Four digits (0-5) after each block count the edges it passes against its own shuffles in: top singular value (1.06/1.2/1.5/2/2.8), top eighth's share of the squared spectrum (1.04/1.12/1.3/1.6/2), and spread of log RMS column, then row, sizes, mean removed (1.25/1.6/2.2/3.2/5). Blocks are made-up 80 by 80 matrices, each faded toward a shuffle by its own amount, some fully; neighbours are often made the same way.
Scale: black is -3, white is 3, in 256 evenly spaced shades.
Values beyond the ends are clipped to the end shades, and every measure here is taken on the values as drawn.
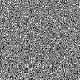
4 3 2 1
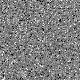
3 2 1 0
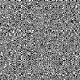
4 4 2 2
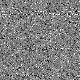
1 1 0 2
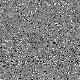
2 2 0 2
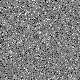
0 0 0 0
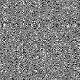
4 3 2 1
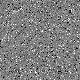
2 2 0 0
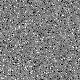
1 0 0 0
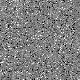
3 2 1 1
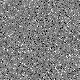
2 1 0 0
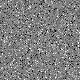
2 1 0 0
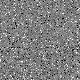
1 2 1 0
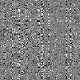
4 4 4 2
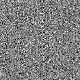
3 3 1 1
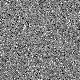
0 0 0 0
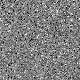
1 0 0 0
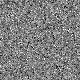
0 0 0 0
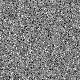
0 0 0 0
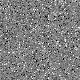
1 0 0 0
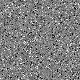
0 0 1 0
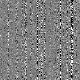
3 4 4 0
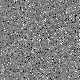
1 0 0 0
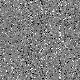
1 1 2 0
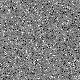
1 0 0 0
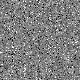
1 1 2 0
